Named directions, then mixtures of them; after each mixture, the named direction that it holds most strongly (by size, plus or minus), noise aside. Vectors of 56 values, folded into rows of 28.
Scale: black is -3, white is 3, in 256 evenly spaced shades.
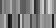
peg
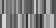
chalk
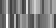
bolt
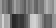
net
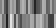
bolt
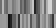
peg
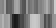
net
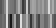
bolt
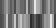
bolt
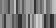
chalk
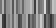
chalk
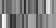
chalk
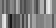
peg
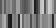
peg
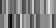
peg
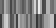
chalk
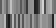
peg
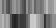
net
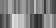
net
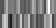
peg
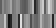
peg
